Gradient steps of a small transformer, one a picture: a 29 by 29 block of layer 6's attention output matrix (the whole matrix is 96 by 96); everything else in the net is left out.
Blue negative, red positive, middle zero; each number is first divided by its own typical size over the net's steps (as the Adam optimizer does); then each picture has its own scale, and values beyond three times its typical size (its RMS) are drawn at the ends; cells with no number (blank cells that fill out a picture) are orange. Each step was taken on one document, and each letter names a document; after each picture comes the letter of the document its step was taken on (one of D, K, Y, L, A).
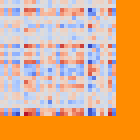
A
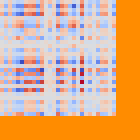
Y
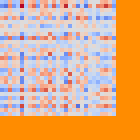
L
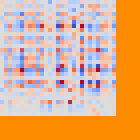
Y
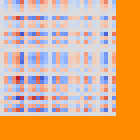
L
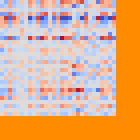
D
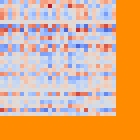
L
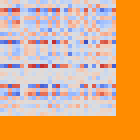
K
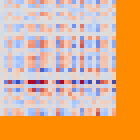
Y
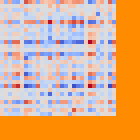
A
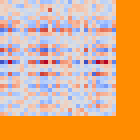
K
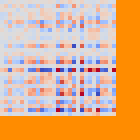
Y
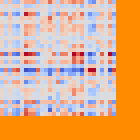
A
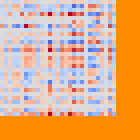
A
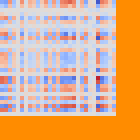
D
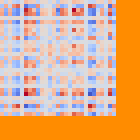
A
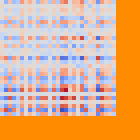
D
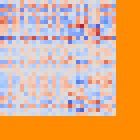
D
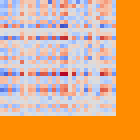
D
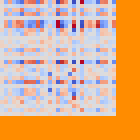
Y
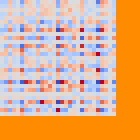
Y
